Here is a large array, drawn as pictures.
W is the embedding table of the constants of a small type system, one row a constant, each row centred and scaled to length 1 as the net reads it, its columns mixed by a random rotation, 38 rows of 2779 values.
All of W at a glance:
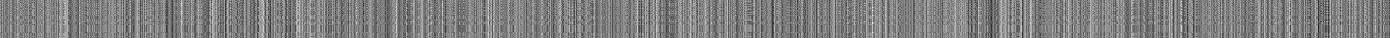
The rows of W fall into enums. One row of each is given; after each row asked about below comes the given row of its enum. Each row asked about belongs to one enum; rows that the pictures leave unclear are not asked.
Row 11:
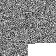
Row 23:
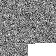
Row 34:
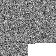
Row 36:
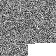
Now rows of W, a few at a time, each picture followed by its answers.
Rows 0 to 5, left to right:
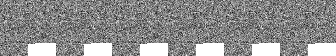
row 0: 34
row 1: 36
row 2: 34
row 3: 11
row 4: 36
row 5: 11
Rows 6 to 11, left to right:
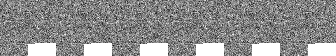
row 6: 36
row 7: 23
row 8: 34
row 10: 23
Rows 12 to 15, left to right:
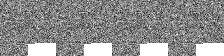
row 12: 36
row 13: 11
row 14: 36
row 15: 23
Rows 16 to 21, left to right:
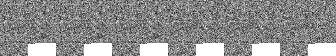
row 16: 34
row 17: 34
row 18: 34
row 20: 36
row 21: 11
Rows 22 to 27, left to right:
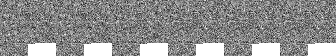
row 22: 23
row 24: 34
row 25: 36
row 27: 36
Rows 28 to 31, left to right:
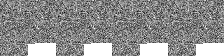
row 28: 36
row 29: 36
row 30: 36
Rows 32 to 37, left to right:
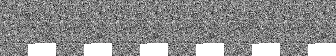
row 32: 23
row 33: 34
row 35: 34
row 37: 34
